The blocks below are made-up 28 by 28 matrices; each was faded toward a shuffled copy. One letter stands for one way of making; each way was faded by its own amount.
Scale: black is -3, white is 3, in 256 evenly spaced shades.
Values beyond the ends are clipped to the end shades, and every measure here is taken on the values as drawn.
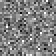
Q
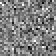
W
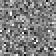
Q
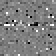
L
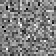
Q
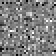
L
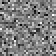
W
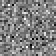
W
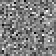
W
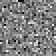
Q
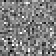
W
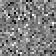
L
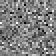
W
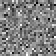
W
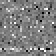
L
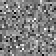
Q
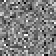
W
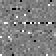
L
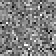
W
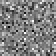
W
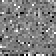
L
